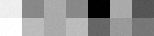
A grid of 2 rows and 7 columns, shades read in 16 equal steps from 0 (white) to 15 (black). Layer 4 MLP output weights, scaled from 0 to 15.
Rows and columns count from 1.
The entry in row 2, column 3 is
5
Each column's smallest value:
0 4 5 4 9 5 8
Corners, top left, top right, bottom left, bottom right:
1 10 0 8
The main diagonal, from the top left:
1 4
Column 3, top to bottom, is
5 5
